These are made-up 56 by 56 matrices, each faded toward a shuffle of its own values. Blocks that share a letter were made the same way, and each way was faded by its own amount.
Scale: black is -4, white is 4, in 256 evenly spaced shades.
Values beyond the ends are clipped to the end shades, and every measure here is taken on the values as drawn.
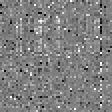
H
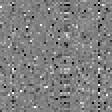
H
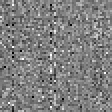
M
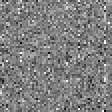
M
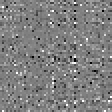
H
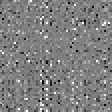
H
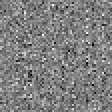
M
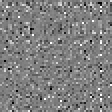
H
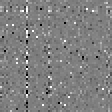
H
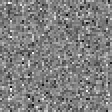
M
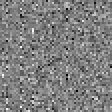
M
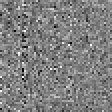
M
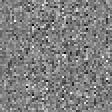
M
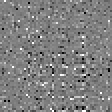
H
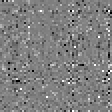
H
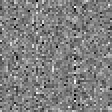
M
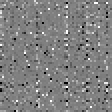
H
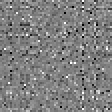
H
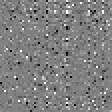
H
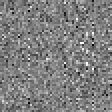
M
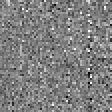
M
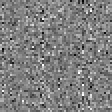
M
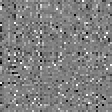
H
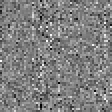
M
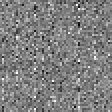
M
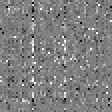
H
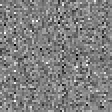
M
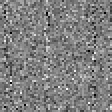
M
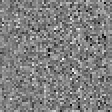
M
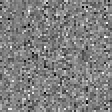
M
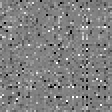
H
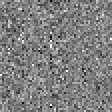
M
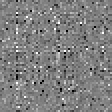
H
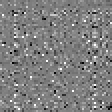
H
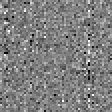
M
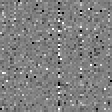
H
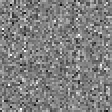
M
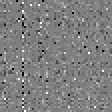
H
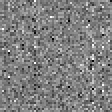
M
